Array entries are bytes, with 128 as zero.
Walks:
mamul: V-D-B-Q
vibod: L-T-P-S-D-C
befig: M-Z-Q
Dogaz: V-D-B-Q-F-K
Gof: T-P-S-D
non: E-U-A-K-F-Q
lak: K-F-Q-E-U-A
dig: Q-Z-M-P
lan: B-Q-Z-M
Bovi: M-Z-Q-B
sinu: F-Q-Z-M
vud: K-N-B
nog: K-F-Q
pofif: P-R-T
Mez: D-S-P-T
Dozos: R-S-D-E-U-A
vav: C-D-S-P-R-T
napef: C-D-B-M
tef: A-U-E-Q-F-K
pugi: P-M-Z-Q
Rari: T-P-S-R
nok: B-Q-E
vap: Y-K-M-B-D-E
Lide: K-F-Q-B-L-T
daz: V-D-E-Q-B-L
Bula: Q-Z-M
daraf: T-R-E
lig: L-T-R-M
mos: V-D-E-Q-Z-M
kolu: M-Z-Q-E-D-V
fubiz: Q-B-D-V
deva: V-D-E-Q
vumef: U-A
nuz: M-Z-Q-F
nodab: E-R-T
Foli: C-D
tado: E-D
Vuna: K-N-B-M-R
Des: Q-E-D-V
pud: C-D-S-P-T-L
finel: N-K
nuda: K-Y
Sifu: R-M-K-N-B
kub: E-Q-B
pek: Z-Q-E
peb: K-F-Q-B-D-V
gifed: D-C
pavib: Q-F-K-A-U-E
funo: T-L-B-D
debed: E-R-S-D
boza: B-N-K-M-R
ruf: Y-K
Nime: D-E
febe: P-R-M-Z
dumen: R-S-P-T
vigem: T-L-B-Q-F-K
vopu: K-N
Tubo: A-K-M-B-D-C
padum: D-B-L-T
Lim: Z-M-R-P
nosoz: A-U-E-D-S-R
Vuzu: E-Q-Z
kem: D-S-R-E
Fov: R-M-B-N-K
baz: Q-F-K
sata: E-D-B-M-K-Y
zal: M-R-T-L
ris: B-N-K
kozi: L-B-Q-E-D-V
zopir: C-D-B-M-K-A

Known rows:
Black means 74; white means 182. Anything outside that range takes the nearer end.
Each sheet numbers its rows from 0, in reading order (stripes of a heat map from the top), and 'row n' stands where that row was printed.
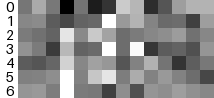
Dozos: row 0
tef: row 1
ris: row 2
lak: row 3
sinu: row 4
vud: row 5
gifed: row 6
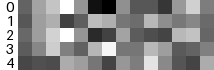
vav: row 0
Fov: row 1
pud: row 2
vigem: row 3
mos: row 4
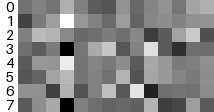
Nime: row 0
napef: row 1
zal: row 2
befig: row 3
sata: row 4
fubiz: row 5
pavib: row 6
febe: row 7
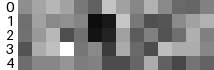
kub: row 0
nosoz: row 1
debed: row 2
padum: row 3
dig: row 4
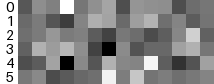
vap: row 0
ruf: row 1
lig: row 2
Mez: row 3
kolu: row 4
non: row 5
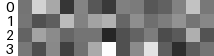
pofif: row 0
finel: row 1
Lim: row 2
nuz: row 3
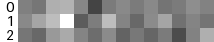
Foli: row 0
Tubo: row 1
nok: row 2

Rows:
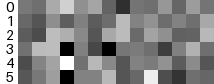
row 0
boza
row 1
Des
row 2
kozi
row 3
dumen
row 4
Vuna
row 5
pugi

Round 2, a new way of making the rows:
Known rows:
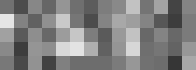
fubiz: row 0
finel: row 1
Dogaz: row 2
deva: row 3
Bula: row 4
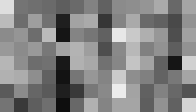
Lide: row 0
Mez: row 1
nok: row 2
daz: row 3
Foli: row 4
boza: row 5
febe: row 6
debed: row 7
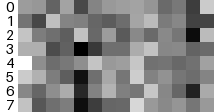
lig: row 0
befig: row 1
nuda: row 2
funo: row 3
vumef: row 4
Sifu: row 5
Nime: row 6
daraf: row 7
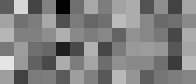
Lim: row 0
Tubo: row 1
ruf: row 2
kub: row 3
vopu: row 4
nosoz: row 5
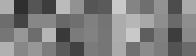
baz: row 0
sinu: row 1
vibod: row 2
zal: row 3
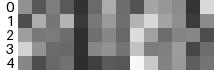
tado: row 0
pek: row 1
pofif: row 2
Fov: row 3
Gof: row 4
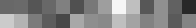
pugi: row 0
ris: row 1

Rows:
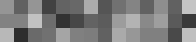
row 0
sata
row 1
Bovi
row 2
nog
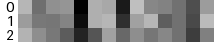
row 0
dumen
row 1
vav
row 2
Vuna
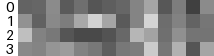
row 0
dig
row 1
mamul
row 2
vigem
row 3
kozi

